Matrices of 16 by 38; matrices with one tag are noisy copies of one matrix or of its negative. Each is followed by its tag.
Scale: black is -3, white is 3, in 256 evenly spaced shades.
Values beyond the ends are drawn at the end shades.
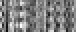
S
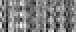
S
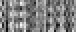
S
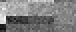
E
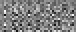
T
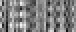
S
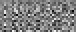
T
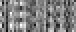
S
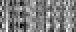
S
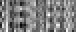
S
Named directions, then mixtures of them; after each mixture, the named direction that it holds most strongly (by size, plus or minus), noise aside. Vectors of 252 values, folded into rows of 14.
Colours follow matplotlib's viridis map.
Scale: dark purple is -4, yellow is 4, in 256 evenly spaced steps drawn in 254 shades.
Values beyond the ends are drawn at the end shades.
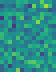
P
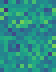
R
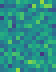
P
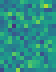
P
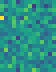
P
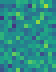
P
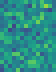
P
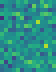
P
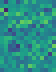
R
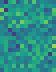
R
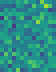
P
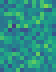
P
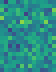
R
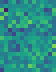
R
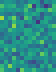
P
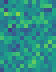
R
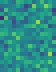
P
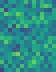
R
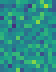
P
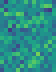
R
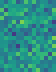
R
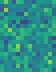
R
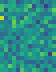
P
